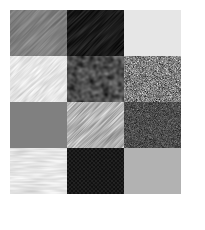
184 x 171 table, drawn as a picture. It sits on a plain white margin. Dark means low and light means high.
It is made of 4 by 3 panels. Panel 1,1: middling, slanting up to the right, faint in contrast. Panel 1,2: very low, slanting up to the right, faint in contrast. Panel 1,3: very high, flat. Panel 2,1: very high, slanting up to the right, faint in contrast. Panel 2,2: low, blotchy. Panel 2,3: middling, fine-grained, strong in contrast. Panel 3,1: middling, flat. Panel 3,2: high, slanting up to the right. Panel 3,3: low, fine-grained. Panel 4,1: very high, streaked across, faint in contrast. Panel 4,2: very low, checkered, faint in contrast. Panel 4,3: high, flat.
